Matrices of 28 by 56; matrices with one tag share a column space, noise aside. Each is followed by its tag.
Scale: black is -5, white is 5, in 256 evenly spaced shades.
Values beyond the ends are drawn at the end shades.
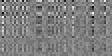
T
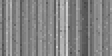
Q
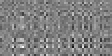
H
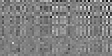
T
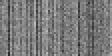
Q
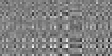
H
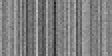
Q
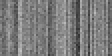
Q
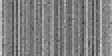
Q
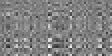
H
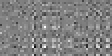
H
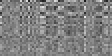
T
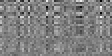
T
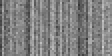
Q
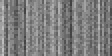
Q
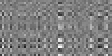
H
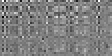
T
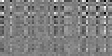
T
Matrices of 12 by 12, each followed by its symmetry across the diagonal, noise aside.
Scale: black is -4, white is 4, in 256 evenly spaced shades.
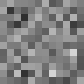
symmetric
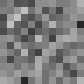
symmetric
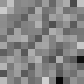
symmetric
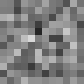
antisymmetric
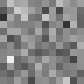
neither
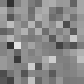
neither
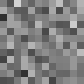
antisymmetric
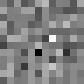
antisymmetric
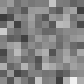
neither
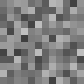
antisymmetric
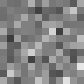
symmetric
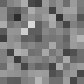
symmetric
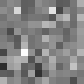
neither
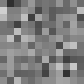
antisymmetric
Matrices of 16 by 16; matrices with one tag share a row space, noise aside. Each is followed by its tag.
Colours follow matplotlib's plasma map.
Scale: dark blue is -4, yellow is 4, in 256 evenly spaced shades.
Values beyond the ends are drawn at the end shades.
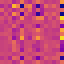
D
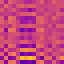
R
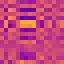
R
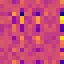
D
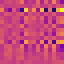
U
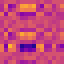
R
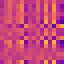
U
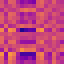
R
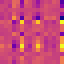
D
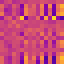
U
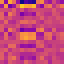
R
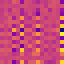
D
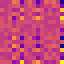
D
